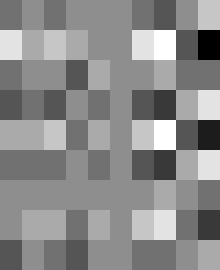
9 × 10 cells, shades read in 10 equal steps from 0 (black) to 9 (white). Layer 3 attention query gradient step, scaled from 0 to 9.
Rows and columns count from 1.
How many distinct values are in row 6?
6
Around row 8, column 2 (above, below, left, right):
5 5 5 6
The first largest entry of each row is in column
10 8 5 10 8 10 8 8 10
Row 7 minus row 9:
2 0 1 2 0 0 1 2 0 -2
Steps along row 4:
up down up down up down down up up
